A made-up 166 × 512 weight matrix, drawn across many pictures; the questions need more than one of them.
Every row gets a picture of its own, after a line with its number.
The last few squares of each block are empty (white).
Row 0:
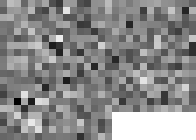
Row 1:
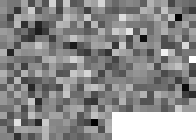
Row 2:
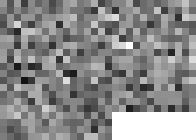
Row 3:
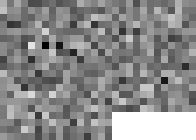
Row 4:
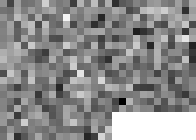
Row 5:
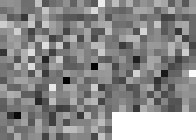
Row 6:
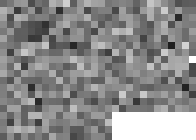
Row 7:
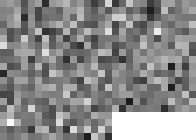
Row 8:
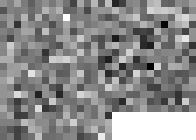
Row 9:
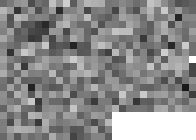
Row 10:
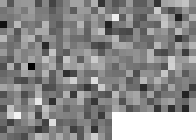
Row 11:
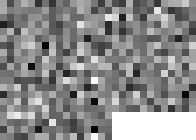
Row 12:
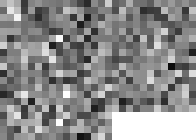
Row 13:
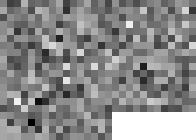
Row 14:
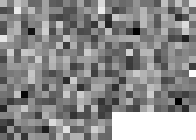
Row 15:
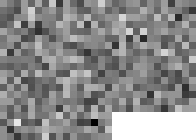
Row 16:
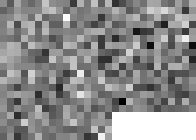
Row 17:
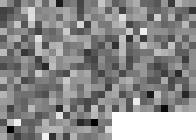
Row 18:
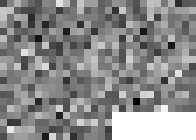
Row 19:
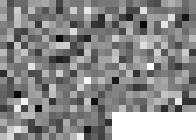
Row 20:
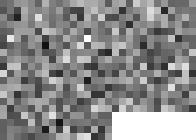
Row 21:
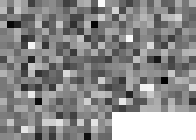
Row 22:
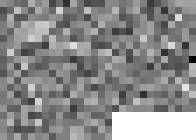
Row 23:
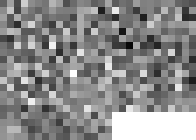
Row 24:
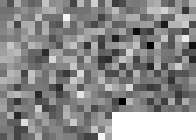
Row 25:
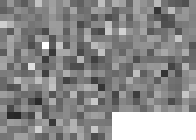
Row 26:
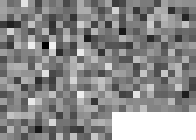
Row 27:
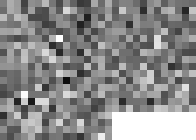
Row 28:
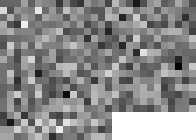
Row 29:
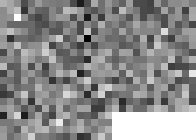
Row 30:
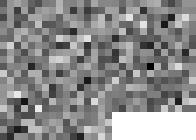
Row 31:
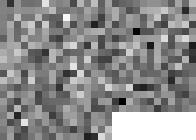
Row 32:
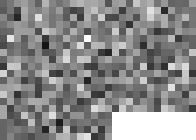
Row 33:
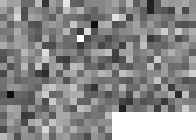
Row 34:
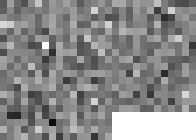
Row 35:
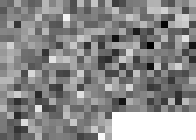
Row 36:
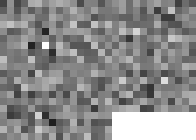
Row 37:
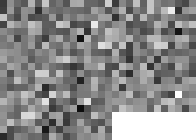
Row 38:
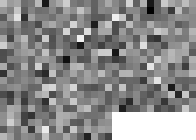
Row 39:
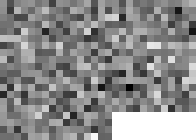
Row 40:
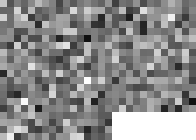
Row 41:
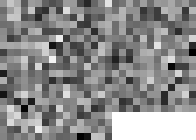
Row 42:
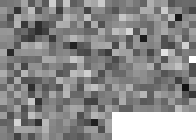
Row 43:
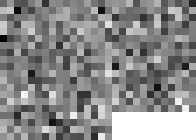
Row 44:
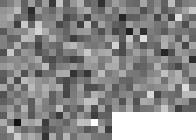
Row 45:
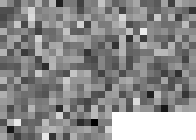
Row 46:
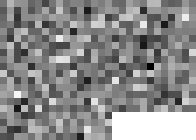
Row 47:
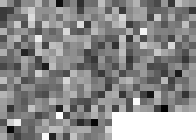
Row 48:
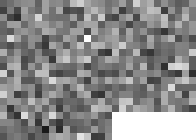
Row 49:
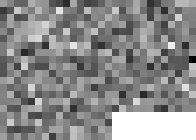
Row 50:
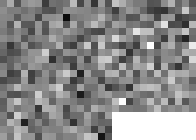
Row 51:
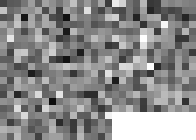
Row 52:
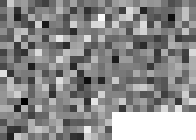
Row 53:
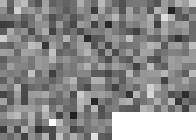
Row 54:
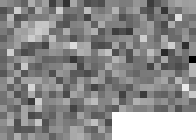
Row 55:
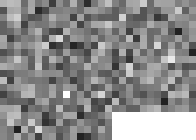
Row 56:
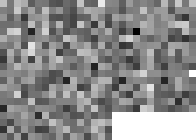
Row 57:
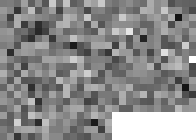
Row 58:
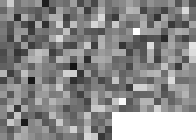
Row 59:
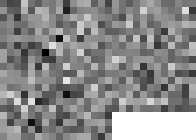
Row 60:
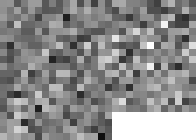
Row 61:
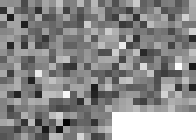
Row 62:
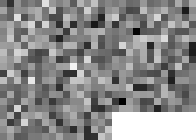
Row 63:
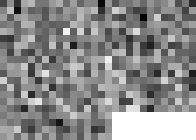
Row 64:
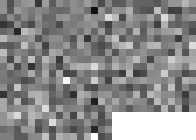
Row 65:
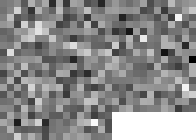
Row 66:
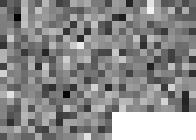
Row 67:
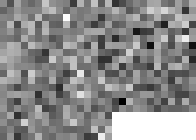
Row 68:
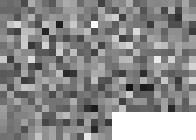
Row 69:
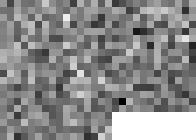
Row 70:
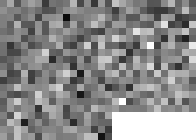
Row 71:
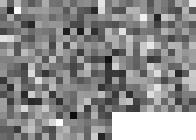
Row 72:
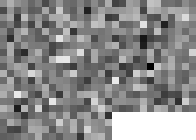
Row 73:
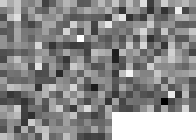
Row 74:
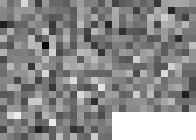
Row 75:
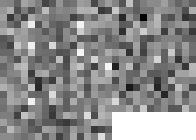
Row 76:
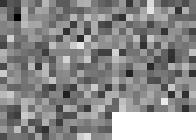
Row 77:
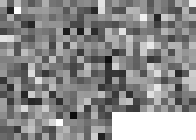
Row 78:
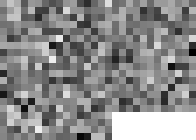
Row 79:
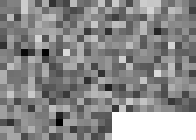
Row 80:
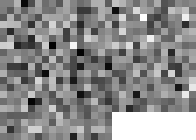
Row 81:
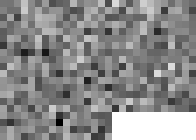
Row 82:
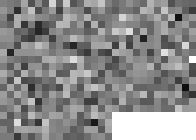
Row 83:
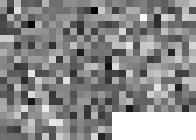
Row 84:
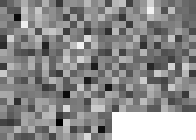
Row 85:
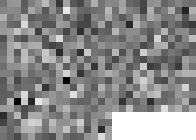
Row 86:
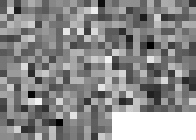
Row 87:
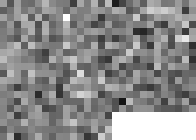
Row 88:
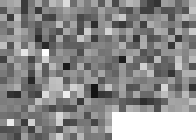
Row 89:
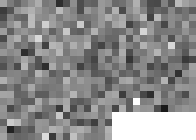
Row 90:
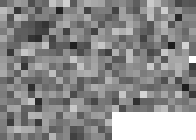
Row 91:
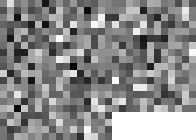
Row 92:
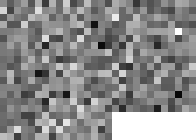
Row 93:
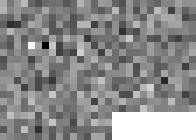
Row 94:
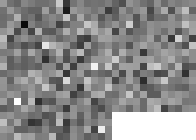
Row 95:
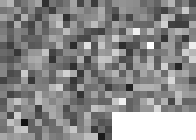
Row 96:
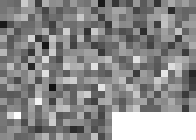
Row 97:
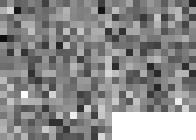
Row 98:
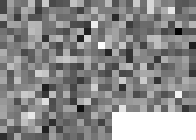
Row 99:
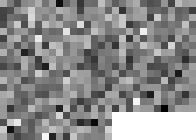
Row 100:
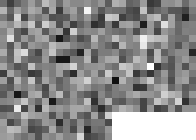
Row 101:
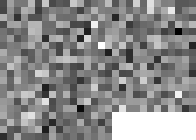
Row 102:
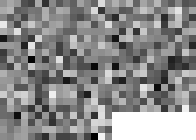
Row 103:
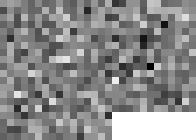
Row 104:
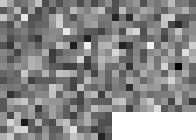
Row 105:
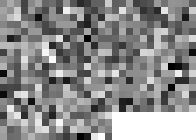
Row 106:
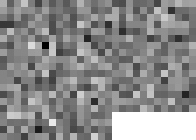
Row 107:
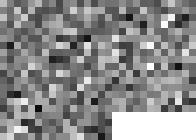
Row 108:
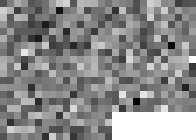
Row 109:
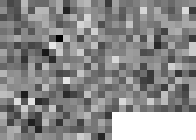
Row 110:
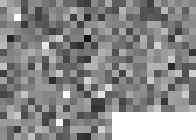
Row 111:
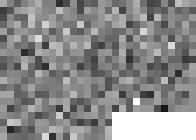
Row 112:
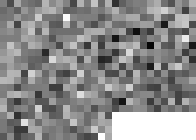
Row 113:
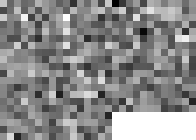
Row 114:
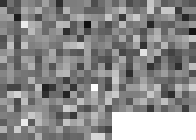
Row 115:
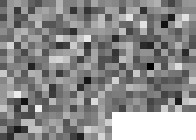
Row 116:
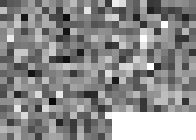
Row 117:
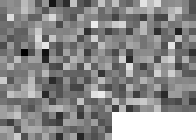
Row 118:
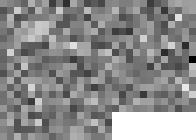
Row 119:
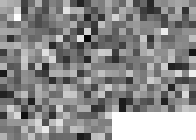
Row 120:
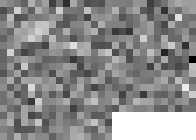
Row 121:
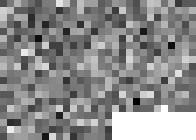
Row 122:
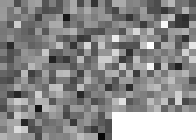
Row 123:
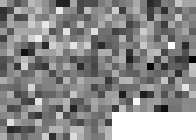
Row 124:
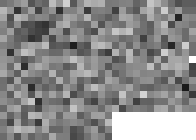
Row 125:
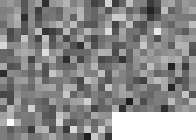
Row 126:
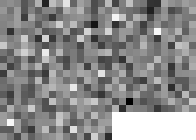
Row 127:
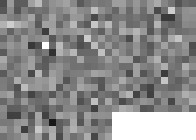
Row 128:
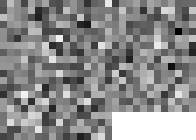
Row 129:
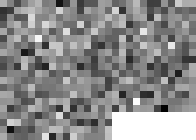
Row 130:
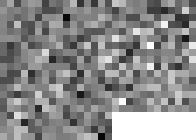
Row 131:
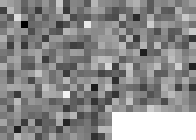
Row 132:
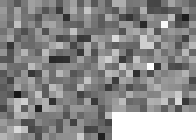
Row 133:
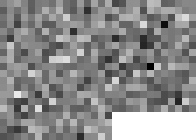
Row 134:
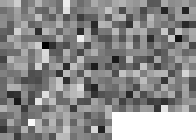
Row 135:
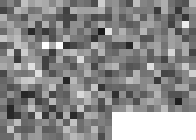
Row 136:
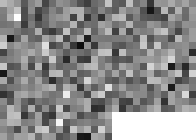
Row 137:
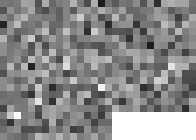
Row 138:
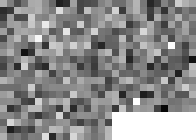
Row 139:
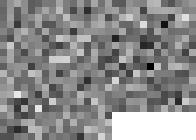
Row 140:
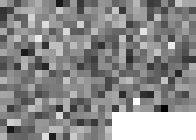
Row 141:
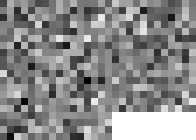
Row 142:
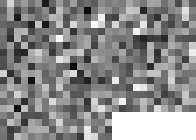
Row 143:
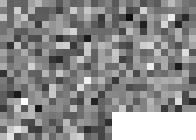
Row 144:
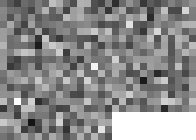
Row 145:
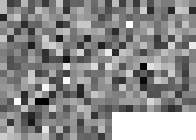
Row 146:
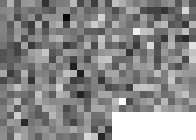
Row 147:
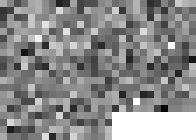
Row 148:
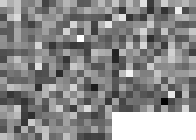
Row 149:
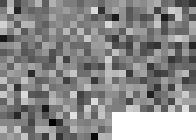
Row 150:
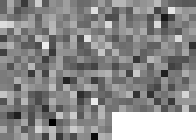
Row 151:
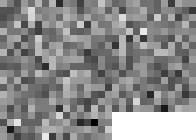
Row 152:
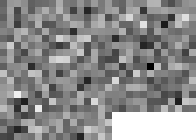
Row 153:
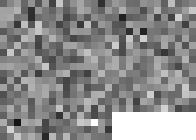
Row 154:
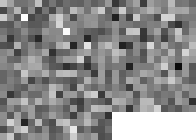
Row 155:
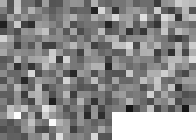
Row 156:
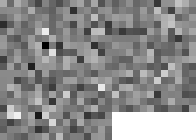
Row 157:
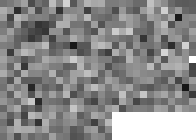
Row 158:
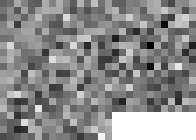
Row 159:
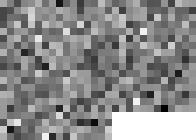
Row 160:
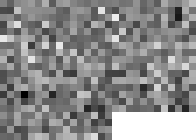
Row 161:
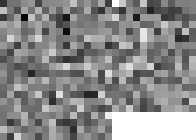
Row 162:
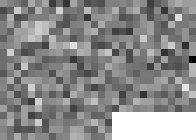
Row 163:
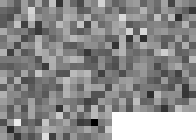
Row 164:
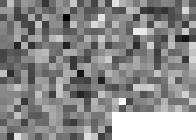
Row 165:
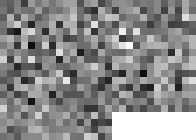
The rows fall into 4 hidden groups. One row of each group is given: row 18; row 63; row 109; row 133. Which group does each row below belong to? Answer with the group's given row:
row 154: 133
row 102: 63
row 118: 18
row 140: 18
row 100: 133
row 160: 63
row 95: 133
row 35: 133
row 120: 18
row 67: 133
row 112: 133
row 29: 109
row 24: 133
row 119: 109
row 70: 133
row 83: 63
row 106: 63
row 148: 109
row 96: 63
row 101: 109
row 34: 63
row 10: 63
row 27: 109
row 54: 18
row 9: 18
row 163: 18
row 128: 109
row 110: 109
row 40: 133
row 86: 63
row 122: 133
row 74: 63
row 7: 109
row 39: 63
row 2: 63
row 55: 109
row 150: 63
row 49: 18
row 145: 109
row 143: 133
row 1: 18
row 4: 133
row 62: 133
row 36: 63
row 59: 109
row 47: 18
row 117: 109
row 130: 133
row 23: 63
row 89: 18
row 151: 18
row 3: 63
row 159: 18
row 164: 133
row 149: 63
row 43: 63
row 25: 63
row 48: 109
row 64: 63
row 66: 109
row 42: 18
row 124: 18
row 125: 109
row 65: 18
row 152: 133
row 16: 133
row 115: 133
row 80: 63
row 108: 18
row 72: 133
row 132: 133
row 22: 18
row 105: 109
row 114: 109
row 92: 109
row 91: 133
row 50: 133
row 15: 18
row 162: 18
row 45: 18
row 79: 109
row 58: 133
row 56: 63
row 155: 63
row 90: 18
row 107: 133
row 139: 133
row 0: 109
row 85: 109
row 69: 133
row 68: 63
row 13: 109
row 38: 109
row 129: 18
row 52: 133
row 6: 18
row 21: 63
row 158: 133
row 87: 133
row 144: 109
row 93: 63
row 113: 133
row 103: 133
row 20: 109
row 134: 109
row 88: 109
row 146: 133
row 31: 133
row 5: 63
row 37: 109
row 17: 18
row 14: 63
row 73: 109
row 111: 18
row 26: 63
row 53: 63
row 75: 63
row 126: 109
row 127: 63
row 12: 109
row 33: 109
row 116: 133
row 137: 63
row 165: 63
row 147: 18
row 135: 63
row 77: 63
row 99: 18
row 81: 109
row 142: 133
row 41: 109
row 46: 133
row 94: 109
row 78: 109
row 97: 63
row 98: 109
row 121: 18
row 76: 109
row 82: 18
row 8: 133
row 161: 133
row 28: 109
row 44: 18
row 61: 109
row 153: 18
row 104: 133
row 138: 18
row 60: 133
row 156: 63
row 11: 63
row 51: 133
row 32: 109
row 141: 133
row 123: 18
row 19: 133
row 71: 63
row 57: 18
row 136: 109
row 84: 109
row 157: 18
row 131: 109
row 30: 133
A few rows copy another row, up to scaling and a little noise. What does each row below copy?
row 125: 7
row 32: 20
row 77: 71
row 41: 78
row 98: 101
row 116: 51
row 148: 73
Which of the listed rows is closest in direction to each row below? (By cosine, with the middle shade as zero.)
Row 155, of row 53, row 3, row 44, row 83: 83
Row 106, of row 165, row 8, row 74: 74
